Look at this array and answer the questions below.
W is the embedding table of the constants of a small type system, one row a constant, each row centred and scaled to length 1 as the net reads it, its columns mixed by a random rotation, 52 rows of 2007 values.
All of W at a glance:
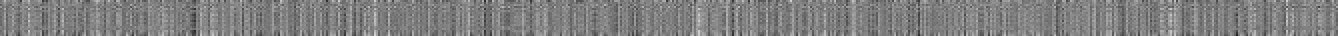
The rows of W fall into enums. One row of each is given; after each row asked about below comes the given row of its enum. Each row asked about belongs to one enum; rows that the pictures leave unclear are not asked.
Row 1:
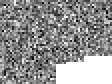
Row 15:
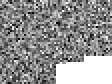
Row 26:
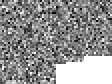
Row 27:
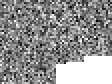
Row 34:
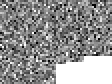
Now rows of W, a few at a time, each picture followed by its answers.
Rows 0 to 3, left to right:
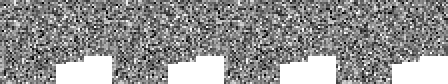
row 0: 1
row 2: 1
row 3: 26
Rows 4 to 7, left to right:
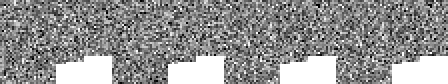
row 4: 1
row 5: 15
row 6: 34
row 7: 34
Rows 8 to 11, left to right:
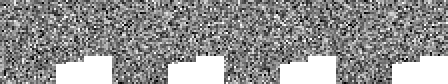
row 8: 1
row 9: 15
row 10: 27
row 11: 15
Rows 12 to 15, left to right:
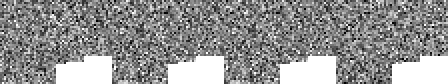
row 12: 27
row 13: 26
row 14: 26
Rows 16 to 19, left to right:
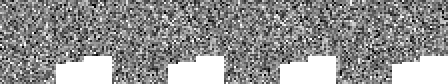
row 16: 34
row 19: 1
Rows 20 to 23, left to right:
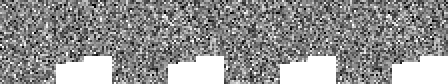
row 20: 34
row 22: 26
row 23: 27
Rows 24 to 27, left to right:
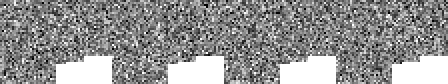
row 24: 1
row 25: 34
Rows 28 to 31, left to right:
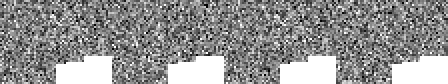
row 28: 27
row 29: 34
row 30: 27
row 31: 26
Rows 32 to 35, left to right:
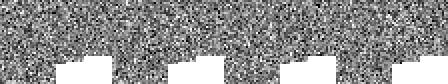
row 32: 26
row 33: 1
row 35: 27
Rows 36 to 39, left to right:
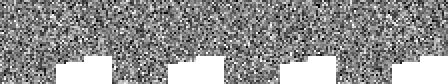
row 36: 27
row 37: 26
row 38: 34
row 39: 27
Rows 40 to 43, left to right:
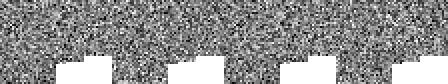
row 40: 15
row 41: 26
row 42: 15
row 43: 27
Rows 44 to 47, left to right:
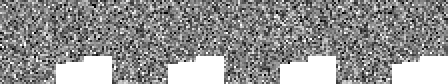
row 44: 34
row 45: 26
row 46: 27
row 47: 26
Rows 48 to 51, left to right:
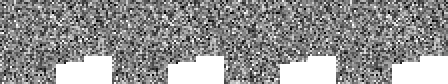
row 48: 27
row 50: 26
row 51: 27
